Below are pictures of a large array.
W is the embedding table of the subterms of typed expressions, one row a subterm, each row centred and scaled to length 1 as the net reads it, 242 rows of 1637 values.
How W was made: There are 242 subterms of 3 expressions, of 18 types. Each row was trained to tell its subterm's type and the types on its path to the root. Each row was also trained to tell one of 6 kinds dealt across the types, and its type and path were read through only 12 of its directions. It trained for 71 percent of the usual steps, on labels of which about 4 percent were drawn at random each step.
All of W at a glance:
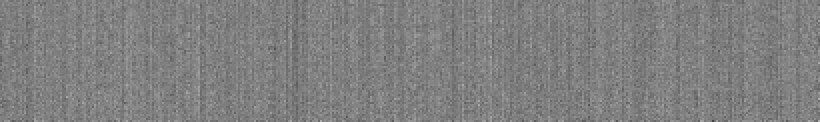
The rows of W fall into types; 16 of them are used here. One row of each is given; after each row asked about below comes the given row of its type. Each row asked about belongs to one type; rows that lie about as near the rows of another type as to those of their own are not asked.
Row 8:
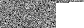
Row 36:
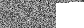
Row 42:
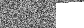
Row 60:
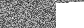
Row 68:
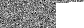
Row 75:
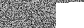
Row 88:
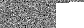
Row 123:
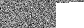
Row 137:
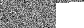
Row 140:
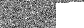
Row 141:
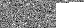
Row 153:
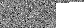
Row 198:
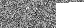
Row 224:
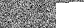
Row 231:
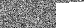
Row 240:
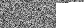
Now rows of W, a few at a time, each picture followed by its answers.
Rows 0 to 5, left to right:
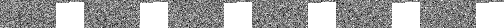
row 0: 123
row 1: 137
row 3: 88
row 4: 137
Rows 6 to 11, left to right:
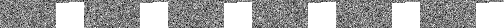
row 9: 140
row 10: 231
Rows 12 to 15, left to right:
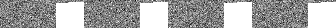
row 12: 60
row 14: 123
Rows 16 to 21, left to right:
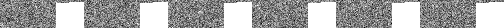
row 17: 8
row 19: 75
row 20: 8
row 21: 123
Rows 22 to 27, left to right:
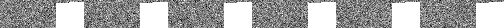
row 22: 140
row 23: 198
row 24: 68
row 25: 224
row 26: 137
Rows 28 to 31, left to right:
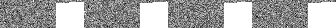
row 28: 137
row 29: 8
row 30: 123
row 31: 36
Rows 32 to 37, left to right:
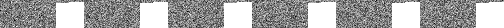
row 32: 240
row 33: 153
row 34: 75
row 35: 240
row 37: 8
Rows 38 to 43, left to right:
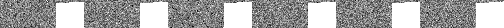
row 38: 123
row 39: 123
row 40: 231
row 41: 240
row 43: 42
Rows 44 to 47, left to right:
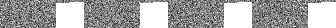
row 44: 224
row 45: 224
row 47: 88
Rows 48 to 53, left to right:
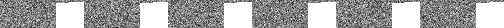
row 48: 153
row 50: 36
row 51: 68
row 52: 60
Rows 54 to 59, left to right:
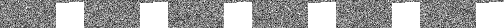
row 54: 140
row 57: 68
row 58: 123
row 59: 60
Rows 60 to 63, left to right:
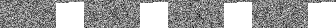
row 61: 36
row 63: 153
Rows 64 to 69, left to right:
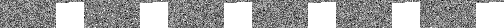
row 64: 75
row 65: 68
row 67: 153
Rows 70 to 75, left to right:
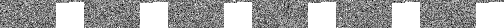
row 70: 75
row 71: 224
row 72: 141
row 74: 123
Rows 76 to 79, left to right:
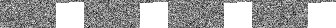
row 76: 36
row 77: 8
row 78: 140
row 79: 141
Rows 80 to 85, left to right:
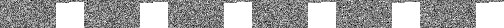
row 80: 140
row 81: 8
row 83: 240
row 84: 140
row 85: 8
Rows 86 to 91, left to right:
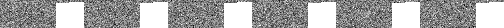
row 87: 88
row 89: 153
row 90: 140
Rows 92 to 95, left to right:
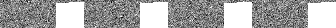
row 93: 141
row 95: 8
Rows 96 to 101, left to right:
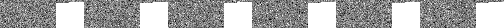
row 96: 60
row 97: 198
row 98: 141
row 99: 68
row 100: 224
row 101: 140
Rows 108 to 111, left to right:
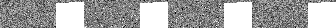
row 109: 68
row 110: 198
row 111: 123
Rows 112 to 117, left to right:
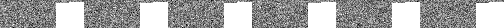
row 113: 153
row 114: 8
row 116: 231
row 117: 60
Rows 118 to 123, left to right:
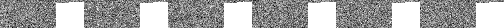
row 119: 141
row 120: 231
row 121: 75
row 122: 140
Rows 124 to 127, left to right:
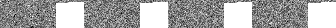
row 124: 42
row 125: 60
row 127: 88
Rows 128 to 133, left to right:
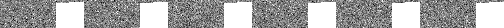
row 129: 88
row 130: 140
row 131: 68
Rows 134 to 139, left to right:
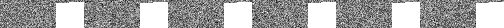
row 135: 141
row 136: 75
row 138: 231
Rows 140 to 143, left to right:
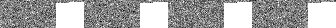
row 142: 231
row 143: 140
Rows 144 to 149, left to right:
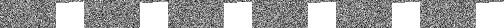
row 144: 224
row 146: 137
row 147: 198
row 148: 140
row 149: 8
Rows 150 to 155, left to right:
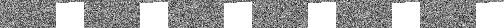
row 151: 75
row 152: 8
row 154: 60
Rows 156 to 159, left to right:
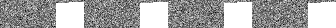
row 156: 42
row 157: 123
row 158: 153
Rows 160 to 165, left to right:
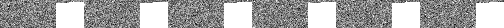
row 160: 240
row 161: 198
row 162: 36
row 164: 8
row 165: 123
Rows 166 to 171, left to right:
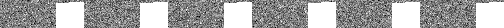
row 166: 198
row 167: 231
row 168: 75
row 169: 88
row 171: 88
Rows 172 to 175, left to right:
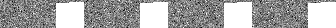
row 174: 153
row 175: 68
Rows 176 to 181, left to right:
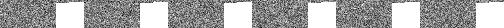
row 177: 88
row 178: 60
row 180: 198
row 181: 123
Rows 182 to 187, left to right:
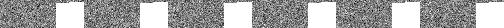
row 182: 231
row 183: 231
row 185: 153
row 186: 68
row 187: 198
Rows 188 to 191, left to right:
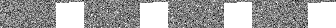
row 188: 8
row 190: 88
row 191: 198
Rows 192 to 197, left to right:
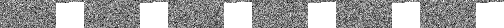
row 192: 224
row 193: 198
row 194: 75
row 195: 36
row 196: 75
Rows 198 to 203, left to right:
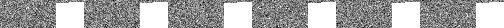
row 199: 198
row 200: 42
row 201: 88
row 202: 42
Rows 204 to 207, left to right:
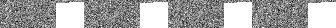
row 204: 153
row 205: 140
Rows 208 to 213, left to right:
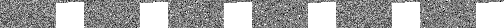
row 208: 42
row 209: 36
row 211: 88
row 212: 75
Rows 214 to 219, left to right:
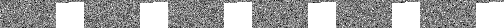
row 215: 231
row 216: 231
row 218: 88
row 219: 137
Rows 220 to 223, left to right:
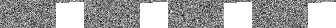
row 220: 198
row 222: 198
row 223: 224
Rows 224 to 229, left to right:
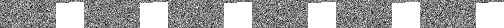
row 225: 231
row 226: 123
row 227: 137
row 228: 75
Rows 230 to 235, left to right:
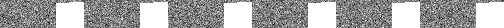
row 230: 75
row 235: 36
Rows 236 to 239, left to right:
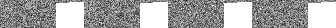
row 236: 42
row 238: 224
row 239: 137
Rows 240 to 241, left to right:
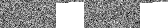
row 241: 60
